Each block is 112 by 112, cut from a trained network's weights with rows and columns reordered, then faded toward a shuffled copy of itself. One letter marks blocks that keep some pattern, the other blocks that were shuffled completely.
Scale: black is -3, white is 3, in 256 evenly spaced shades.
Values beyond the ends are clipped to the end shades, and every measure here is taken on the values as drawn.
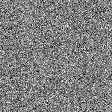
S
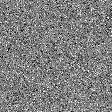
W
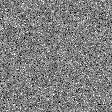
W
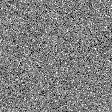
S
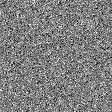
W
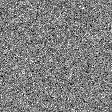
W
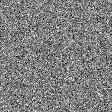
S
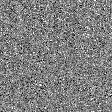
S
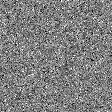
W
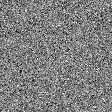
W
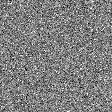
W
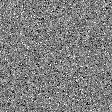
W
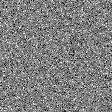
S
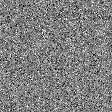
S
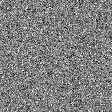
W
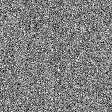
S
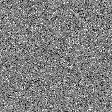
S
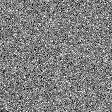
W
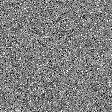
W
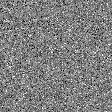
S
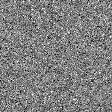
W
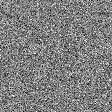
W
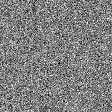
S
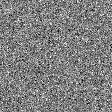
W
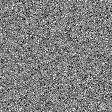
W
